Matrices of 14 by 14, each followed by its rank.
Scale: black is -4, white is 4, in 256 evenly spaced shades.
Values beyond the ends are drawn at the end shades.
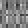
two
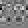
two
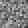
full rank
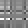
one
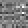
three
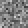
full rank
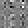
two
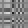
one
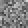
full rank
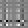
one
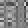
two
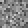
full rank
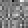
three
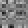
two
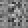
three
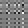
one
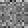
three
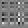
one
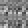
two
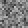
full rank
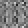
three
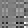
one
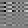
one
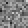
full rank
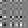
one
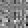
three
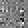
three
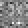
three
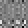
two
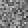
full rank
